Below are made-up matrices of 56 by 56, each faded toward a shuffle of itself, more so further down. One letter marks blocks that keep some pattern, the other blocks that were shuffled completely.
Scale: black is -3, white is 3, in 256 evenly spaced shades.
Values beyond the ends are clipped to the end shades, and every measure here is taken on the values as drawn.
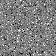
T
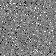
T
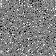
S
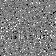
S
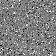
T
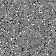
T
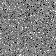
T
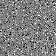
S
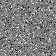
T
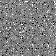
S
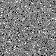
S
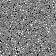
T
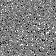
T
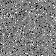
S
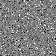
T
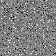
S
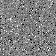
S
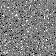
T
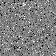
T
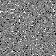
S
